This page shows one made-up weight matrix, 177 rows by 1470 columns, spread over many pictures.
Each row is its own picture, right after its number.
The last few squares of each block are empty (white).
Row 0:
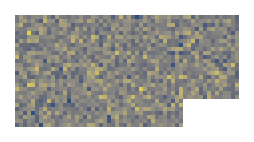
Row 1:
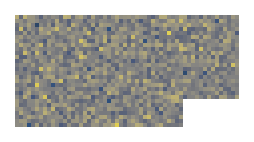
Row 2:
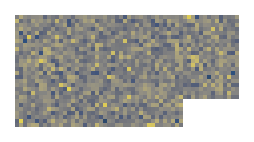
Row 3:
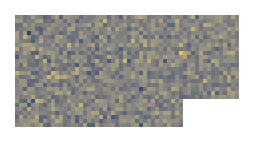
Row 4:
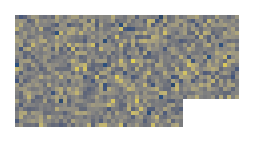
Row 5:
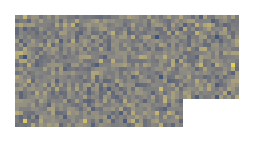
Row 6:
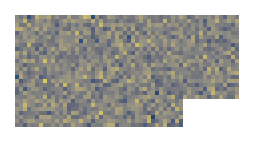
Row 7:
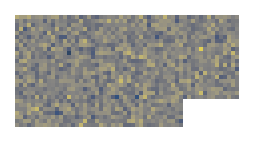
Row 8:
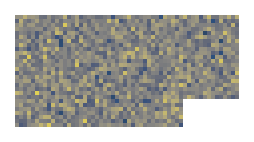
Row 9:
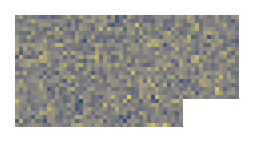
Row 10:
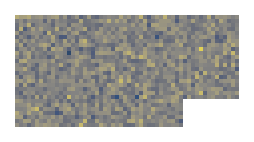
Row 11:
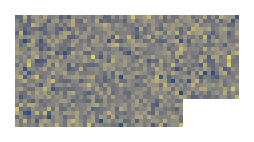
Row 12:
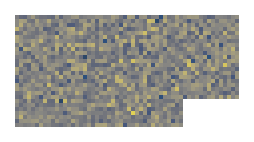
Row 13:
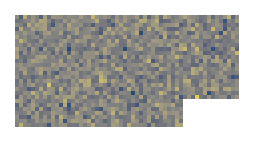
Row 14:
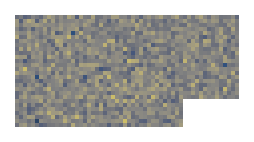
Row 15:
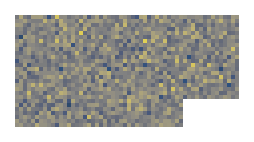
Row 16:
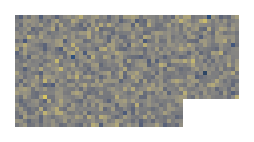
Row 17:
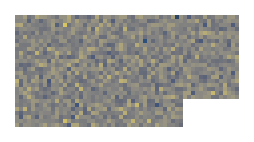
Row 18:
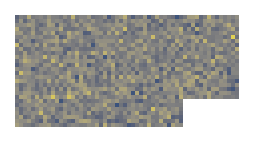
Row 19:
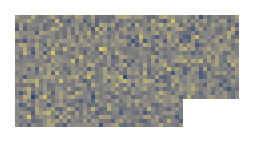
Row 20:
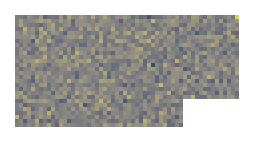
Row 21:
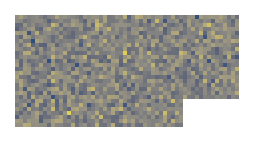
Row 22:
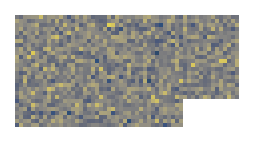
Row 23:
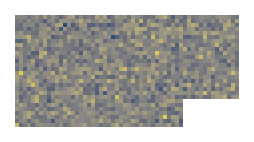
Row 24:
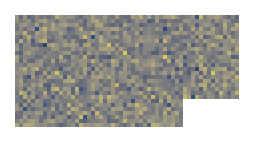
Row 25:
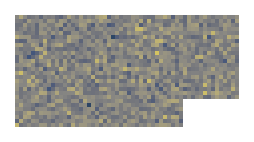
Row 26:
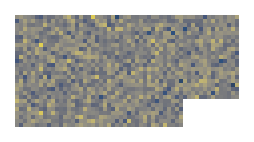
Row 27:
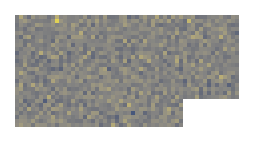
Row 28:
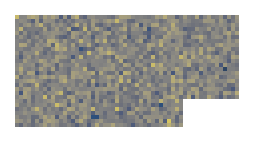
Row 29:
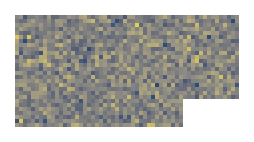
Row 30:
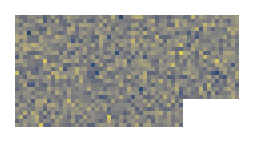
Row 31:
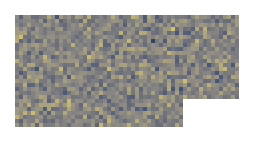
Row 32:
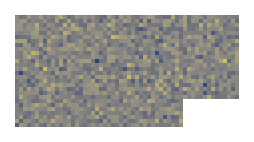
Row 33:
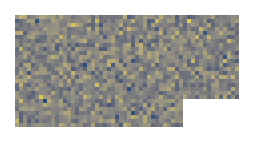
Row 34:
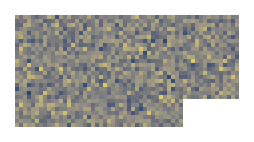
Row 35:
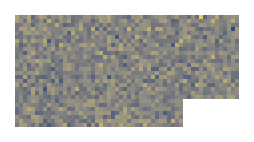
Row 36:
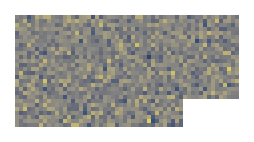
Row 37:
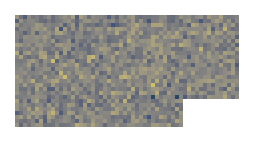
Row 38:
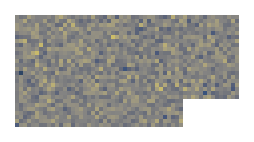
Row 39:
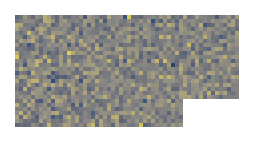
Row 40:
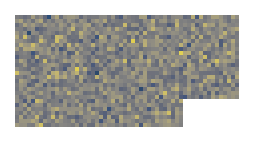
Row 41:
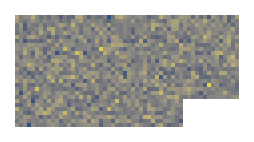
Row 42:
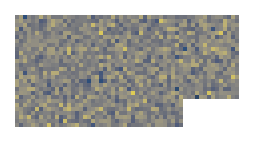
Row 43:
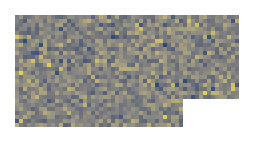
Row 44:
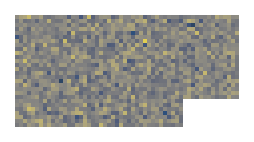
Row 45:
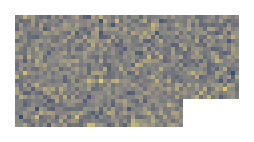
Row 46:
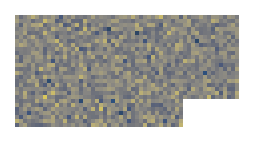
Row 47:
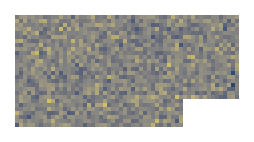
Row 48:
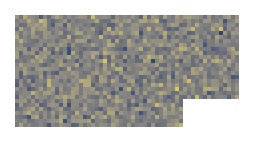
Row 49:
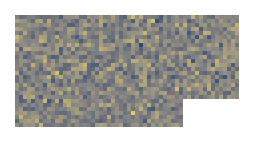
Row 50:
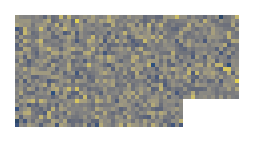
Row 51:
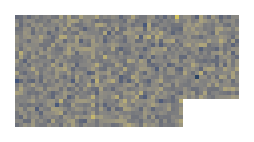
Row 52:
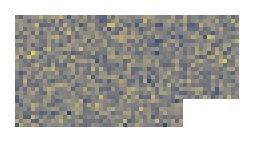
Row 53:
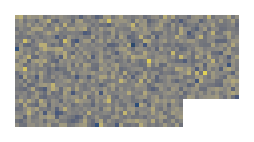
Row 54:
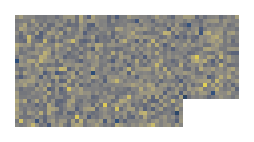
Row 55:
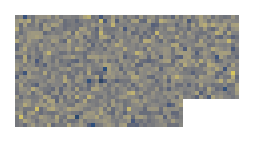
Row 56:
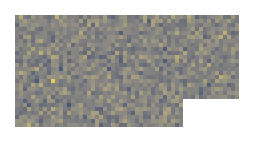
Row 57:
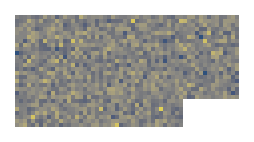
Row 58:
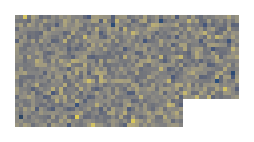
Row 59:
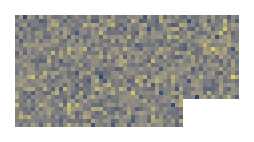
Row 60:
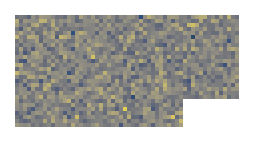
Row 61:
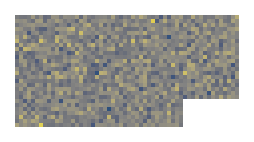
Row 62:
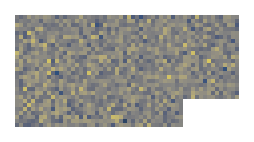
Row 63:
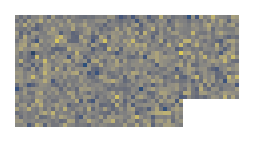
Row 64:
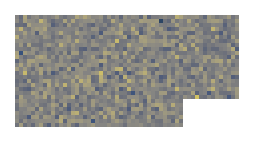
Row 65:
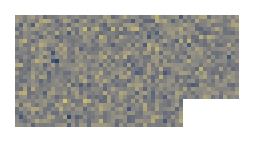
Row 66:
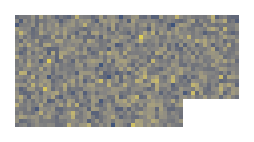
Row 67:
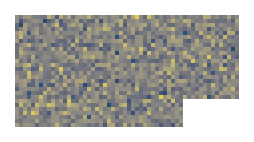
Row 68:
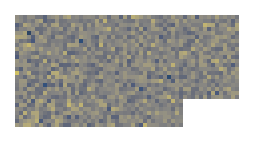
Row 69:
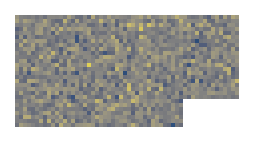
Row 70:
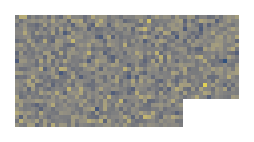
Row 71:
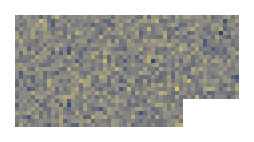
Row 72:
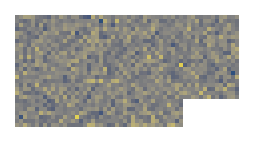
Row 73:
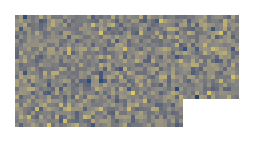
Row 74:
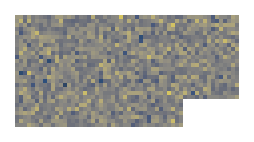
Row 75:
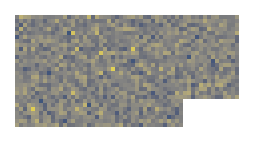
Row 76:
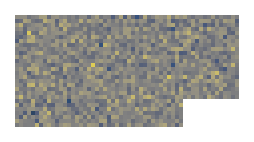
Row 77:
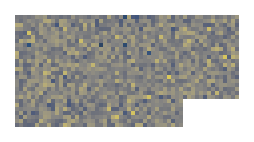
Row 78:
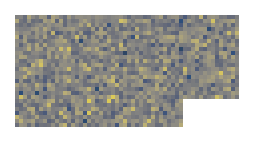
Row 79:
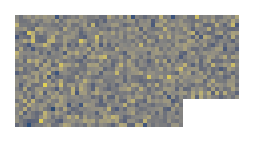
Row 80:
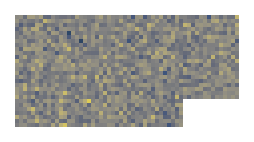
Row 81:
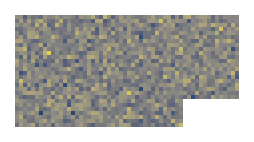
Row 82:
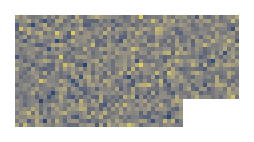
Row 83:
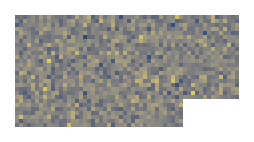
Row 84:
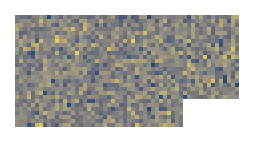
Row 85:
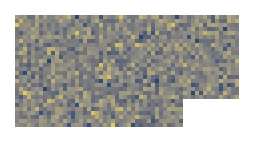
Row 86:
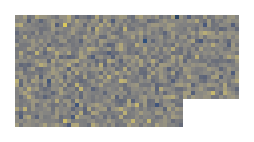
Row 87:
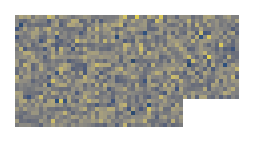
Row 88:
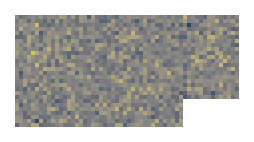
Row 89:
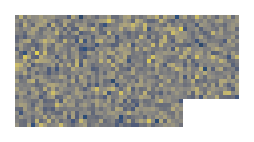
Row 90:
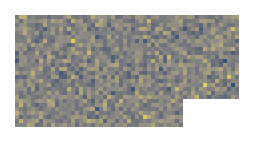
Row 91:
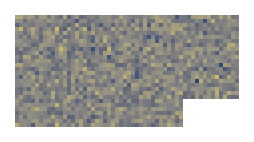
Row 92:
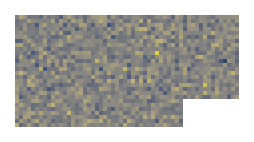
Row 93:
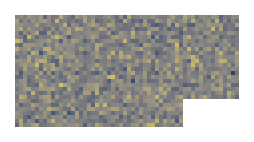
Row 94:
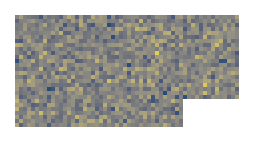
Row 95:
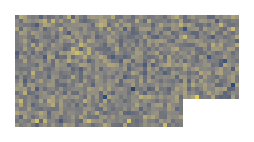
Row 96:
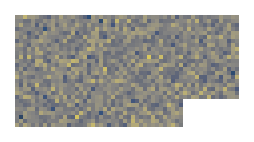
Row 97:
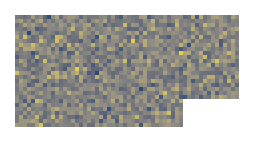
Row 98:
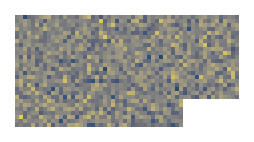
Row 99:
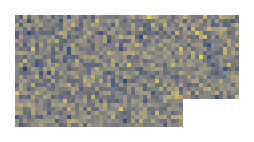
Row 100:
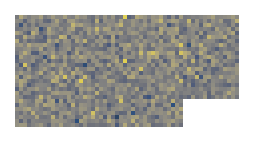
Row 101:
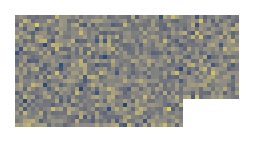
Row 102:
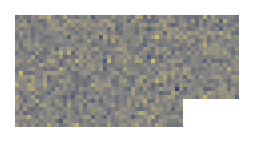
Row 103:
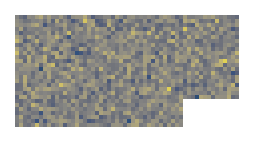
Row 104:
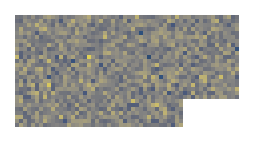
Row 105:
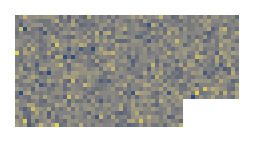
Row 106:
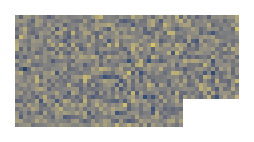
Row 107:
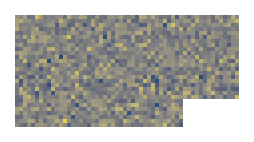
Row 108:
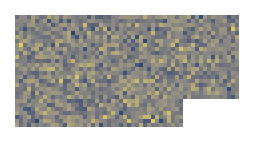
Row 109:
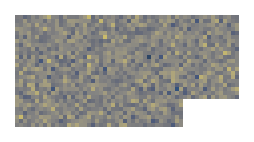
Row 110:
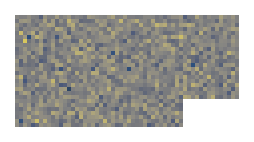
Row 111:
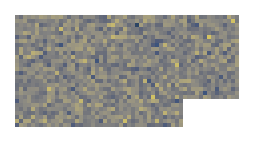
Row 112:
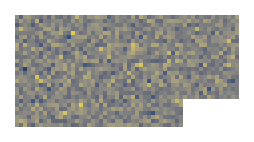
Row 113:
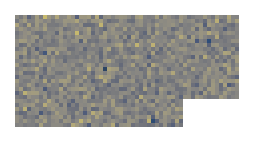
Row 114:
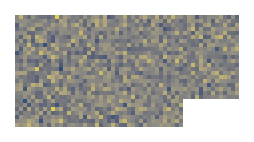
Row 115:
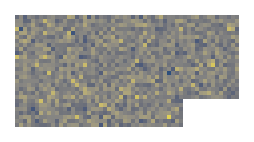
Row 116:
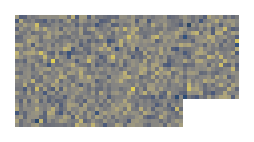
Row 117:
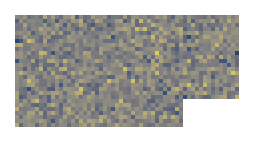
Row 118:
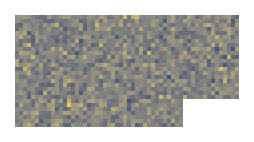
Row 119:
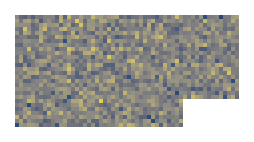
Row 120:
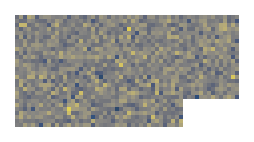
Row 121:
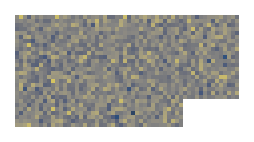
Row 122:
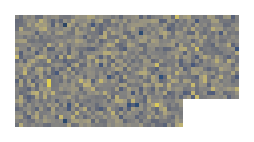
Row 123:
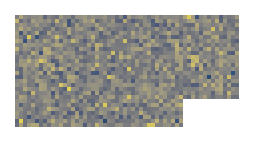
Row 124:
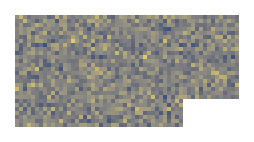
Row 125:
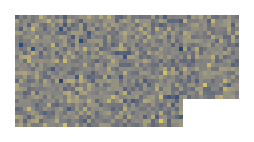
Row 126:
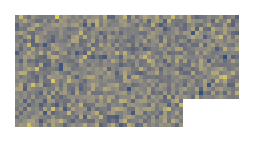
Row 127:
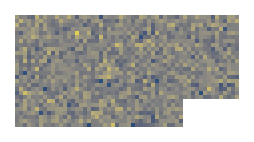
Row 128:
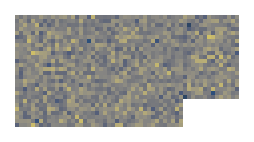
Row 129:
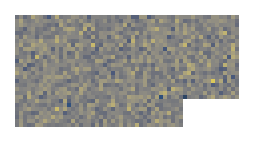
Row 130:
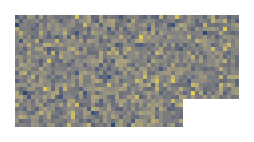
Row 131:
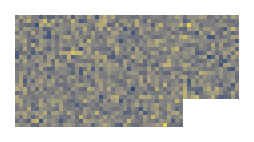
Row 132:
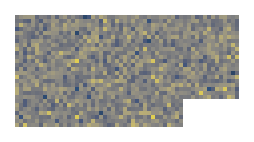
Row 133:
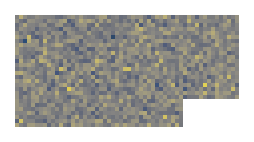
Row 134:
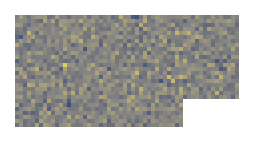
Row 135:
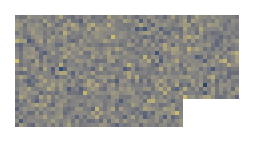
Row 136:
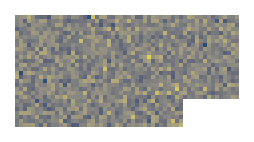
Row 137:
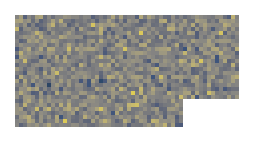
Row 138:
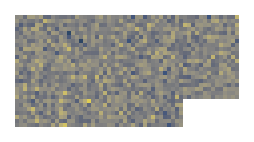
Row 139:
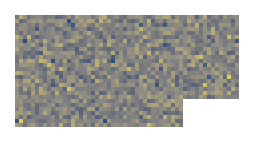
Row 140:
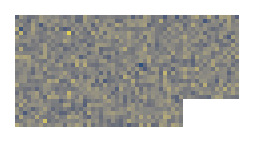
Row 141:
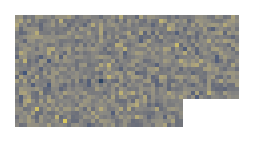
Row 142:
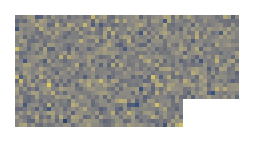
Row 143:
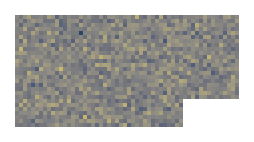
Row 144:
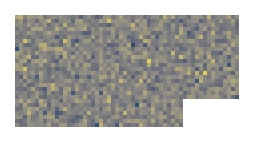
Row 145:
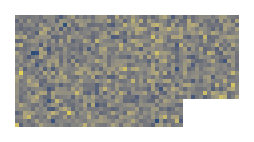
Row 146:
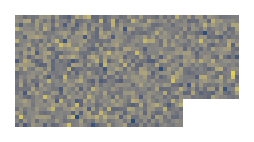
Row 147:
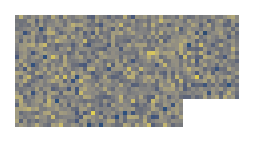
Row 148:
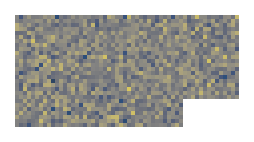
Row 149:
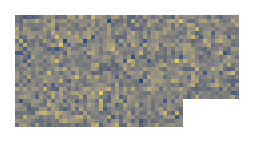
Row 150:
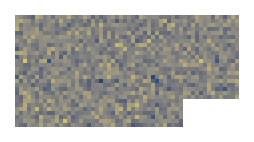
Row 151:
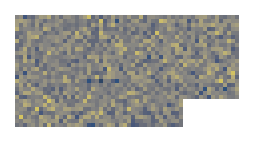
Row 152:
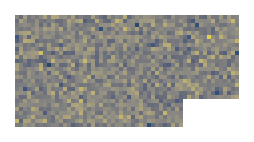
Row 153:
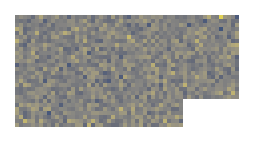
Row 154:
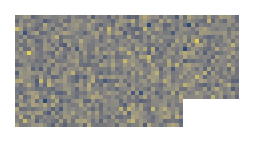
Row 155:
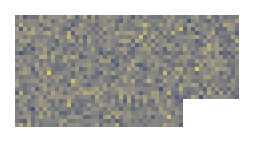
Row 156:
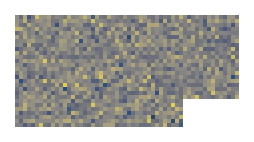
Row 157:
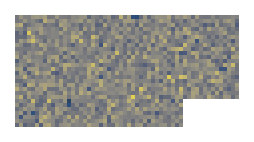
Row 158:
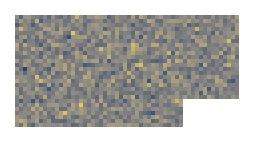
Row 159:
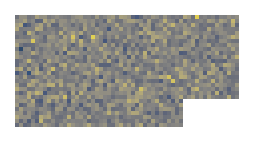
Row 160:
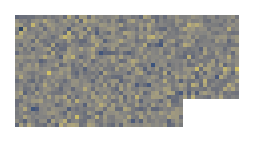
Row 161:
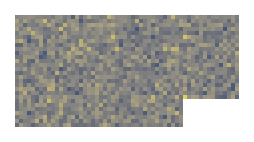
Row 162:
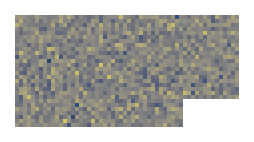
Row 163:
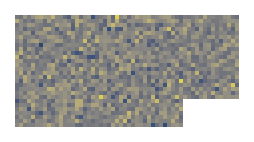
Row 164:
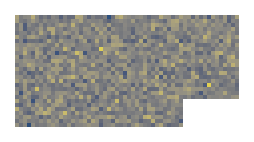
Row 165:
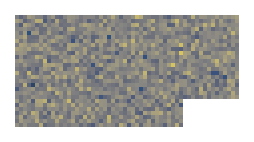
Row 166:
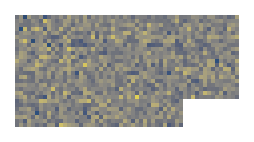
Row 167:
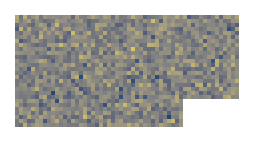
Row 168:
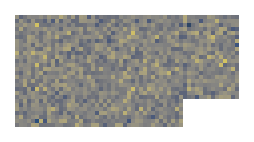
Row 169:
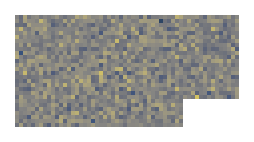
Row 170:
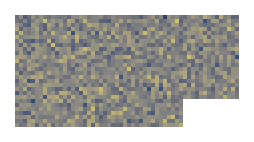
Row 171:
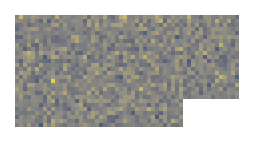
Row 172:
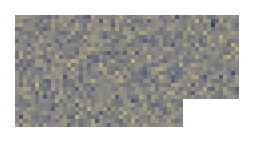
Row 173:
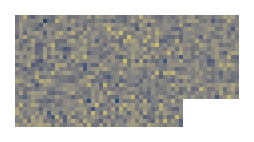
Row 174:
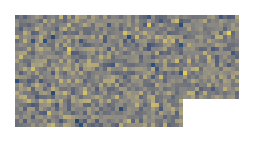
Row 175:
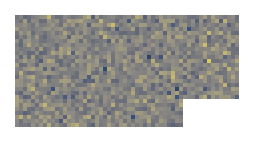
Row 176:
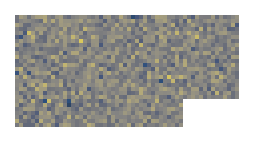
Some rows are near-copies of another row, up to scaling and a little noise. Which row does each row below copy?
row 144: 53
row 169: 64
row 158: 112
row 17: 86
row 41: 164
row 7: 10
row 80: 138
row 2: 123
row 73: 42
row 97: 40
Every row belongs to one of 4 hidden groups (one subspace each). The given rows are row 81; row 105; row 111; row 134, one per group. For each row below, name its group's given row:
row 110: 111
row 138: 105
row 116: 111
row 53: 105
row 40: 134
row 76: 134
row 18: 105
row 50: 105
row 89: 105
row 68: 134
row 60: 105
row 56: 134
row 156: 81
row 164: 105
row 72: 81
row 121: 134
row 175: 81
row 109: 81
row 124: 134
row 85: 81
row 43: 111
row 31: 134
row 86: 81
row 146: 81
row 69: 105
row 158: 105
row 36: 81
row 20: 105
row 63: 134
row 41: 105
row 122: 81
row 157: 134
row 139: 111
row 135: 111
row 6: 81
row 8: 105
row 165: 134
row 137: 81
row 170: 105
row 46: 105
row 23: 111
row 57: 105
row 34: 134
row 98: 81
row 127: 81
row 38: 111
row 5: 105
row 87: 134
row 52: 111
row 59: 81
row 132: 81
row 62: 134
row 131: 111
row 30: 134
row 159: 134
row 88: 111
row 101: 134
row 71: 81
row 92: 111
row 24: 134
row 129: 134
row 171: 134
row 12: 134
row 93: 111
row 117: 111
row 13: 81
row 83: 81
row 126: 134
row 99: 105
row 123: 111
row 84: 134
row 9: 111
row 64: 81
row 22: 111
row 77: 134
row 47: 111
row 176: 134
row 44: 105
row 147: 134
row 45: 81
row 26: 111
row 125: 105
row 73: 81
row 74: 81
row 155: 105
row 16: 105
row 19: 105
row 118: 134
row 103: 111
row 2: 111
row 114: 134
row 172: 81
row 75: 105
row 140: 105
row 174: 105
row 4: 134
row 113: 81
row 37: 111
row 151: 81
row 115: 105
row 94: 111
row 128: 111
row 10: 105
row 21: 134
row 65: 105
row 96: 81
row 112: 105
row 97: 134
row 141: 81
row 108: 105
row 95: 111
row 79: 134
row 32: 111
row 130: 81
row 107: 81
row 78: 105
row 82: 105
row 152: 111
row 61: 134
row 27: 134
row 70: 111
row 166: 105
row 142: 81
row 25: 111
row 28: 105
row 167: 105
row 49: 134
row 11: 105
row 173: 105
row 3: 134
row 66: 81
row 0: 134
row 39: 134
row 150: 81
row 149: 105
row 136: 81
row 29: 111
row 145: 111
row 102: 81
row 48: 81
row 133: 111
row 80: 105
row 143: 134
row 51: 105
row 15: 134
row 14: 105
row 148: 134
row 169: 81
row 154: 105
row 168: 111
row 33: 134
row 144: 105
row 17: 81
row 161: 111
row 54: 111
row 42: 81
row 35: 105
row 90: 111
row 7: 105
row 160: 105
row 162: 81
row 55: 81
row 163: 111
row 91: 105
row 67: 134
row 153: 105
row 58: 81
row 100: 134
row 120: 81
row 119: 105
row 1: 105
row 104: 81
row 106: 105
